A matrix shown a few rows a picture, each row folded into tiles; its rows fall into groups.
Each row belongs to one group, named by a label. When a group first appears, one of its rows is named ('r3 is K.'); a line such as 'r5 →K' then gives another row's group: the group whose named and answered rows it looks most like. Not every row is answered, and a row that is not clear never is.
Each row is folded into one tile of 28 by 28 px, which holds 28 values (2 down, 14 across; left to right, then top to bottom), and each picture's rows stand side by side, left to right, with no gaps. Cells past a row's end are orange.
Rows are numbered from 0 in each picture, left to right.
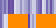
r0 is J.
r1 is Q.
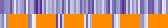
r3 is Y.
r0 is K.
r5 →J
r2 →Q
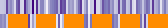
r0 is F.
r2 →Y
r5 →Q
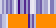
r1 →Q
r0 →F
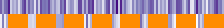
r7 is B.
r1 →B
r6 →J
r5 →K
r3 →Y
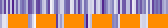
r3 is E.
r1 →J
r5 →B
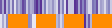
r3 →Q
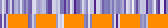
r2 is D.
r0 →Q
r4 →Q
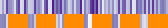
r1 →F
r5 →B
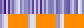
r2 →J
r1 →B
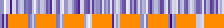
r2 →E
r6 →E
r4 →Q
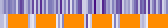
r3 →D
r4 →Y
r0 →D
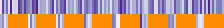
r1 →Y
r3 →K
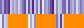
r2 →Q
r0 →Y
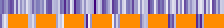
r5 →D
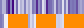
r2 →B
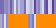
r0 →K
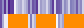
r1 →Y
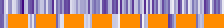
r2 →J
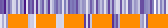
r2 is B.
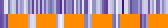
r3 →E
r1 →B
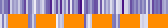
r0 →Y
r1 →E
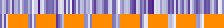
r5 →J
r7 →J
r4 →E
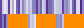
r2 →F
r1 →D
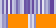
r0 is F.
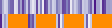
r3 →D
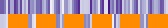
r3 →F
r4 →Y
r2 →E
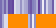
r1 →K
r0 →J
